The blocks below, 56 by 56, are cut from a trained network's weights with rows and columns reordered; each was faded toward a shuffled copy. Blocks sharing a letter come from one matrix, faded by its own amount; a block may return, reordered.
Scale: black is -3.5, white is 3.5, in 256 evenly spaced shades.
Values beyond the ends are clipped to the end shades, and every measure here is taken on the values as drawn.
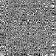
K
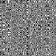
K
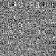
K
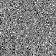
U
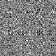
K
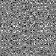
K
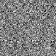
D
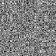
D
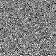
U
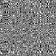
K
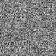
D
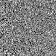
U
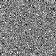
U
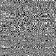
K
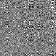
K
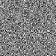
D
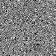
U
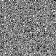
U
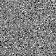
U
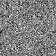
U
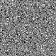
U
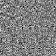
D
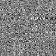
D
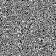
U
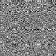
D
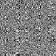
K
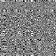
K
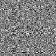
D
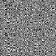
K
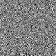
D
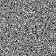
U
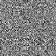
D
